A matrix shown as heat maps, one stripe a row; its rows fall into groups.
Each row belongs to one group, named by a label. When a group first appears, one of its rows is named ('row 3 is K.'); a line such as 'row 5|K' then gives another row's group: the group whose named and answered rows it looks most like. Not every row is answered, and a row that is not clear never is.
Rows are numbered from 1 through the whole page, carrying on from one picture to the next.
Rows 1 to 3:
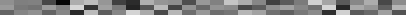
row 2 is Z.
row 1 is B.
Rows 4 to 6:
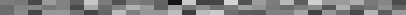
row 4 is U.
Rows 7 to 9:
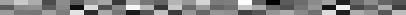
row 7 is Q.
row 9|Z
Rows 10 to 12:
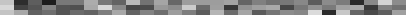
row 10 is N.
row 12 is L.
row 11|L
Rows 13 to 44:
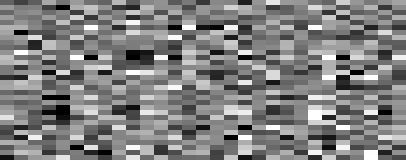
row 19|N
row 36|L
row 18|U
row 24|Z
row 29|Q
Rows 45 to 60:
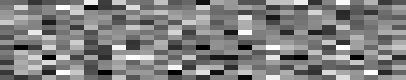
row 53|Z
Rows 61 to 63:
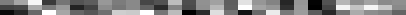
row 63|N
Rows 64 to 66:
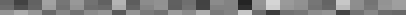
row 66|Q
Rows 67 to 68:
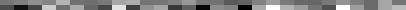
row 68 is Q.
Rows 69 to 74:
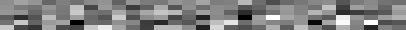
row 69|Q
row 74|L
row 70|Z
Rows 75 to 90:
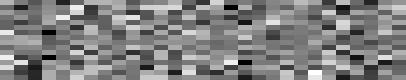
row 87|U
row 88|L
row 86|N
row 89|U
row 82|Q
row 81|N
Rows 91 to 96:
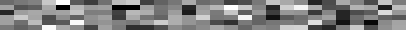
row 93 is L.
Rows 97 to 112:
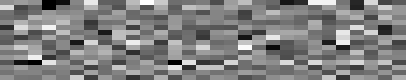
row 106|Q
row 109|U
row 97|B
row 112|Z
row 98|N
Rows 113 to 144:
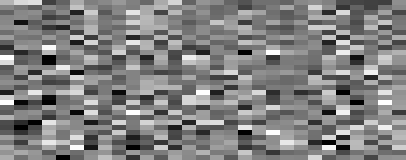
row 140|Z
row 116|B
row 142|Z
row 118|B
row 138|U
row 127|U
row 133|N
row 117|N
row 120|Z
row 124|N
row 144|L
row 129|B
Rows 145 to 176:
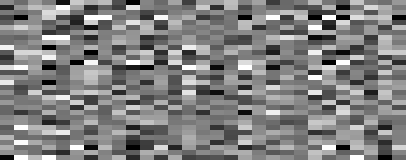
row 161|N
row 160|U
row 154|N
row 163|U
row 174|Z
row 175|B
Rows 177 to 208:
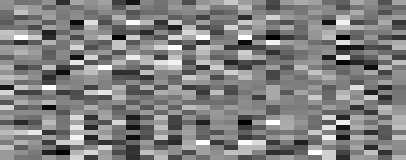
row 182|U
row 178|Q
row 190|L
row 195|L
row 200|Z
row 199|L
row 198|N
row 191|B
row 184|Q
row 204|Z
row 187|Q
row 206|L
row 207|B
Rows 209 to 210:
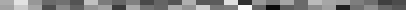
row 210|Q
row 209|U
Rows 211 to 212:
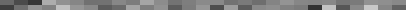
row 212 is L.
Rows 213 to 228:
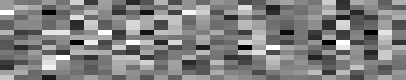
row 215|N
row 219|L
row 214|Q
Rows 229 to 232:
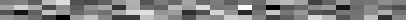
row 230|Q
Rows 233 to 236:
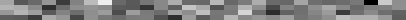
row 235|Q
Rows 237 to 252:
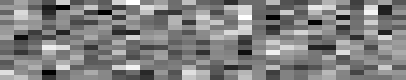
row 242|Q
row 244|N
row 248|Z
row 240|Q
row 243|B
